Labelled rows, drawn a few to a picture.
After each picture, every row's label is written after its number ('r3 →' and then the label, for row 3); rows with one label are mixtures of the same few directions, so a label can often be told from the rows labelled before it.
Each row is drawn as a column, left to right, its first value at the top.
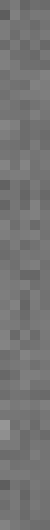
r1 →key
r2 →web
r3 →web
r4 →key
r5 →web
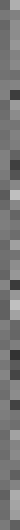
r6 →web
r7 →web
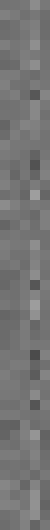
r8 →key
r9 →key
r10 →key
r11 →web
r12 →web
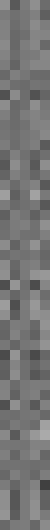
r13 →web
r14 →web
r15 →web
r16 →web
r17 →key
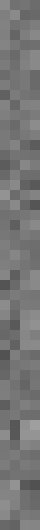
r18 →web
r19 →key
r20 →key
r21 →key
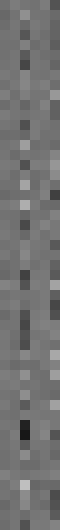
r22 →web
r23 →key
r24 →key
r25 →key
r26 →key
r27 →web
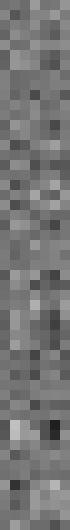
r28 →key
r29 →key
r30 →key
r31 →web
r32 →key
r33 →key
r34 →web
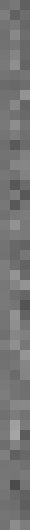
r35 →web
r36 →key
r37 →web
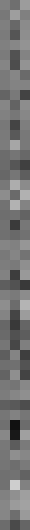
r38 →web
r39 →key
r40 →web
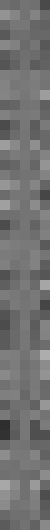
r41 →key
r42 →key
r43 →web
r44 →key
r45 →web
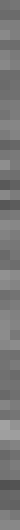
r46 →key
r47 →key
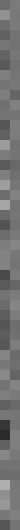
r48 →key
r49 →web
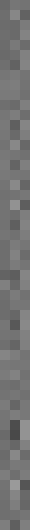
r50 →web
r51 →key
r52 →key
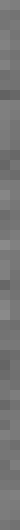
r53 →web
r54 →web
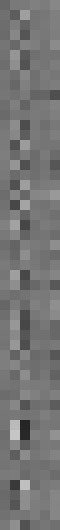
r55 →web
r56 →key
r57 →key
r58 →web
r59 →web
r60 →web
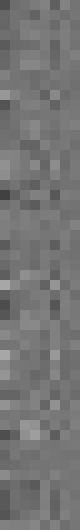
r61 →web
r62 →web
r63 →key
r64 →key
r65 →web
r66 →web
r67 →web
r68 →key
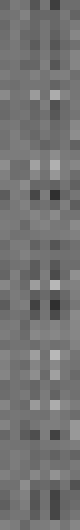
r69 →web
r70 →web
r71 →key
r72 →web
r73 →key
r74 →web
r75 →web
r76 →key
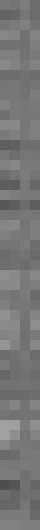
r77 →key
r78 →key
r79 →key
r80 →key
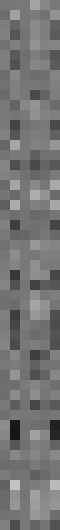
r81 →key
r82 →key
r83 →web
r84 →web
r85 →web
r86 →key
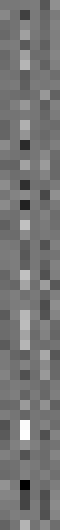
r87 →key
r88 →web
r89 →key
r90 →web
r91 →web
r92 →web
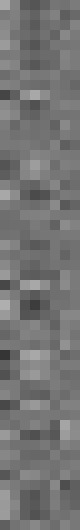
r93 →web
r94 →web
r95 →web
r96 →web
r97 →web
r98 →key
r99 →key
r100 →key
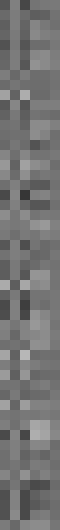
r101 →web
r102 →web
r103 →web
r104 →key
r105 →key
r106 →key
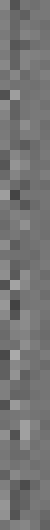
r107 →web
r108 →web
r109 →key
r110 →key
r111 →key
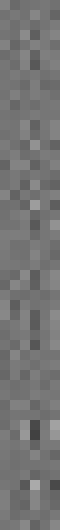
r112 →web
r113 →web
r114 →key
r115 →key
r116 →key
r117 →key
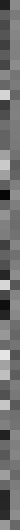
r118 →web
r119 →web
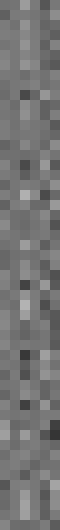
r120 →key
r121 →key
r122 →web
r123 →web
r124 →web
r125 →key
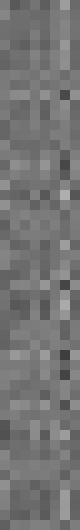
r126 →key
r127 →web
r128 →web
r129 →key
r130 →web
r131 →key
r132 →web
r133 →web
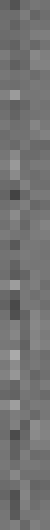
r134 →web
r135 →web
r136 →key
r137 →key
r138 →key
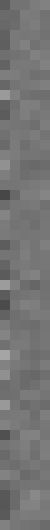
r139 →web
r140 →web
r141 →web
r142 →web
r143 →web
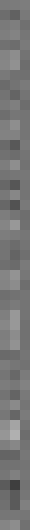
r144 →key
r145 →key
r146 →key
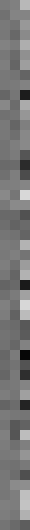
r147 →web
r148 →key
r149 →web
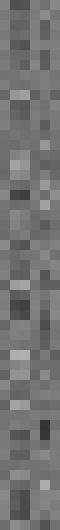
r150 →web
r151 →web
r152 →web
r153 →web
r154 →key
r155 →web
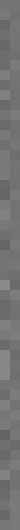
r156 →web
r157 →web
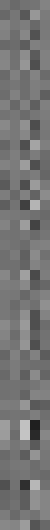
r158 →key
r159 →web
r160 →key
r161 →key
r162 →web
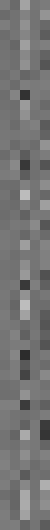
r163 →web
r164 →web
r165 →web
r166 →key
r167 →key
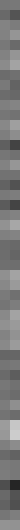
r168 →key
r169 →key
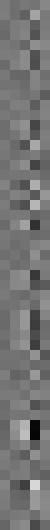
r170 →key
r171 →key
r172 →key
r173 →key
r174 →web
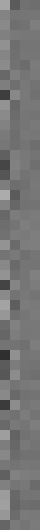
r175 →web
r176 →web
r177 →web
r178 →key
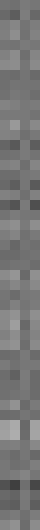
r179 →key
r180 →key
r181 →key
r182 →key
